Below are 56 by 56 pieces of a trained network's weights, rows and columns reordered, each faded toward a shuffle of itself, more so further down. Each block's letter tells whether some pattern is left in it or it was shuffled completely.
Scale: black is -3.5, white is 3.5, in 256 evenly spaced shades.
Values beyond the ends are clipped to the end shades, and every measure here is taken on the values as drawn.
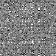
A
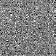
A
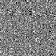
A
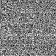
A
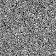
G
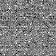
A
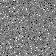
G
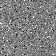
G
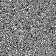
G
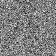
G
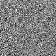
A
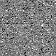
A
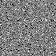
A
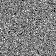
G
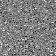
A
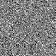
A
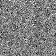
G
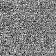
A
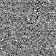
A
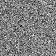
G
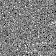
G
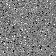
G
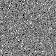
G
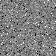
G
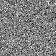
G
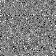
A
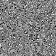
A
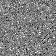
G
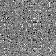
A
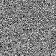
A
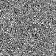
A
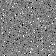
G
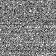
A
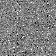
A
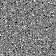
G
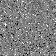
G
